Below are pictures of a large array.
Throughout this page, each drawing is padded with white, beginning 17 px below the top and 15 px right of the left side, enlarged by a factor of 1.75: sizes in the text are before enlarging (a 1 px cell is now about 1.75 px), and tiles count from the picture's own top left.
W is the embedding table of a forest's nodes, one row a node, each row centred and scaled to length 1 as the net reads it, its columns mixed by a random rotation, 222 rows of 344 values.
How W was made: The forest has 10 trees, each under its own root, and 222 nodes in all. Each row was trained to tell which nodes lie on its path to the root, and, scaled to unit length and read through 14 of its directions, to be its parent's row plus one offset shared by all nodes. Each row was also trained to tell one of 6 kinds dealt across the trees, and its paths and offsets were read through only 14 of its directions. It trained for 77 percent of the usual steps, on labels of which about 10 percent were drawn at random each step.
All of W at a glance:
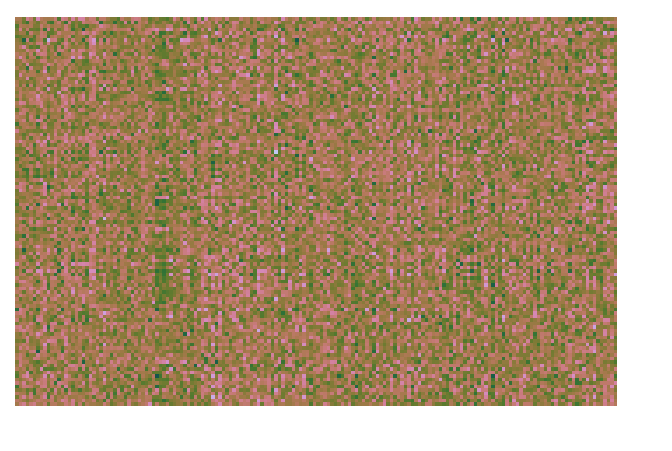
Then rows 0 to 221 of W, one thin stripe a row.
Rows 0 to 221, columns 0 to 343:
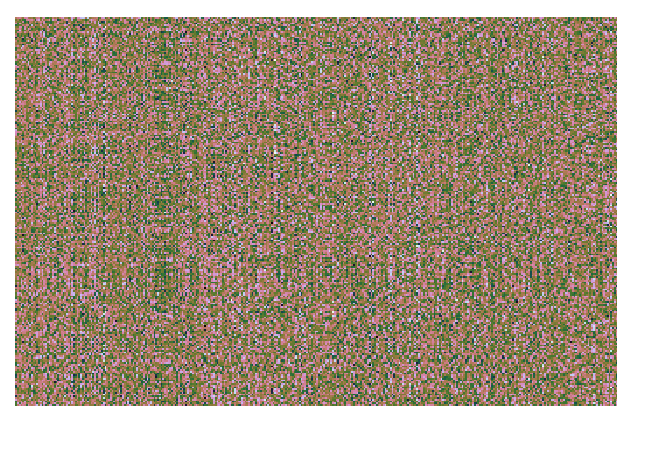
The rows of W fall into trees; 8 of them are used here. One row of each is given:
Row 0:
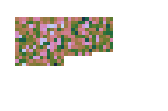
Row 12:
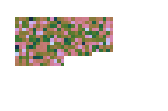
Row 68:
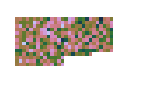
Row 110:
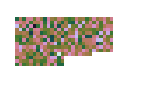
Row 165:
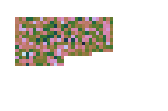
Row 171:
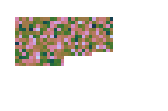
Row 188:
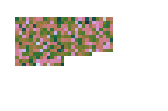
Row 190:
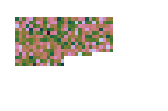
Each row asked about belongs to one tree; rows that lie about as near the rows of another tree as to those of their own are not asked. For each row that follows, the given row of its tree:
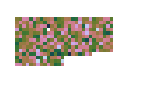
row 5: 188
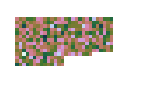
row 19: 171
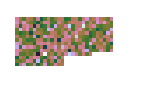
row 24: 110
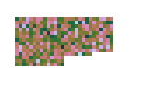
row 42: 190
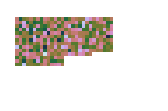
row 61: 190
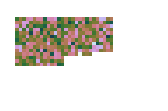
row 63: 190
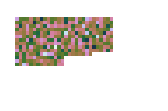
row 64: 0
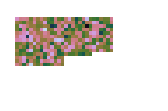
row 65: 68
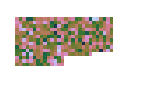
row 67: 165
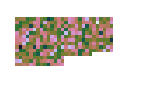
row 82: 68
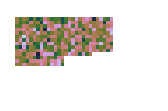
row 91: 12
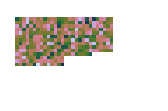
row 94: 188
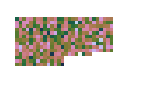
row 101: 190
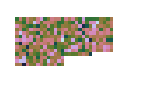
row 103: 68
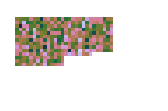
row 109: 190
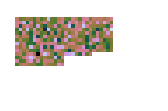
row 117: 110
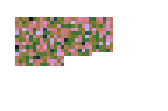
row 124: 12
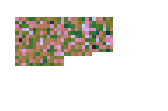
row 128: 0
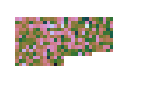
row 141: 0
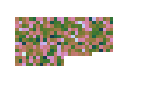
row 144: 110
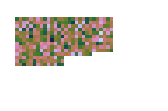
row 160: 110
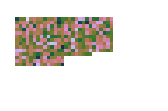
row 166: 188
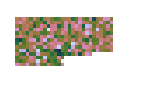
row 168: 188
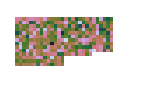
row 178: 171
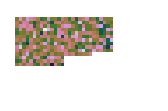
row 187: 110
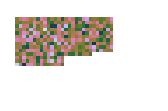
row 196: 68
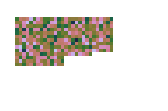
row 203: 171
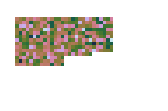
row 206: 110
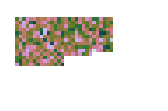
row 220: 190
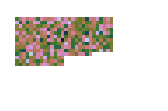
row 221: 165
